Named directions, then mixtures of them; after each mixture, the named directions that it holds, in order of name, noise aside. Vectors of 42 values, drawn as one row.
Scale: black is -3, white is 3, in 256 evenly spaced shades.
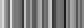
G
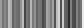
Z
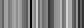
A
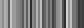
A, G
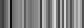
A, G, Z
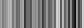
A, Z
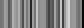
A, Z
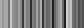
A, G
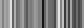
A, G, Z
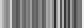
G, Z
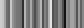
G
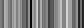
A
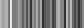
A, G, Z
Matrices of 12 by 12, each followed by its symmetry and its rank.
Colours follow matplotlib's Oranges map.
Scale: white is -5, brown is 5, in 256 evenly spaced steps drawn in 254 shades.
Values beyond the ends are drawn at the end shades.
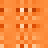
neither, rank one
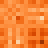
symmetric, rank two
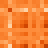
symmetric, rank two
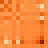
symmetric, rank two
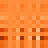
neither, rank one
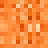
neither, rank two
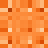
symmetric, rank one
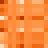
neither, rank one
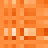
neither, rank one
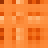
symmetric, rank one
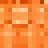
neither, rank two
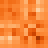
symmetric, rank two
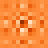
symmetric, rank one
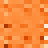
neither, rank two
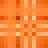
symmetric, rank one
